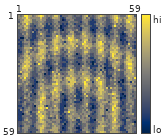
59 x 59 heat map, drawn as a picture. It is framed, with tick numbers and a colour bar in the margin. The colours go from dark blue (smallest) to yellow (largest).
Rings: centred on the bottom middle. Slope: none. Average level on the scale: 50%. Odd rows or columns: none. Stripes: upright, repeating 8 times.
